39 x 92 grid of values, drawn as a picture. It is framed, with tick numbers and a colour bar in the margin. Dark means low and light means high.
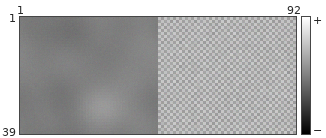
It is made of 1 by 2 panels. Panel 1,1: middling, smooth, faint in contrast. Panel 1,2: high, checkered.
